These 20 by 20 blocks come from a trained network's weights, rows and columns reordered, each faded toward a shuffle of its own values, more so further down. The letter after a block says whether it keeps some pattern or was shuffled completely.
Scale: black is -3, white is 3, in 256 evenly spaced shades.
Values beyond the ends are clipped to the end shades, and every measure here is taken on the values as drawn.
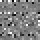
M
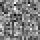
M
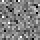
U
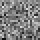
U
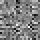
M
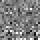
M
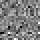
M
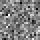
U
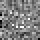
M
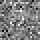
U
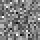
U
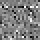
M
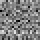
M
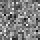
U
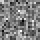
M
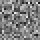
M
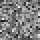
U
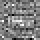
M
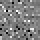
U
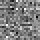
M
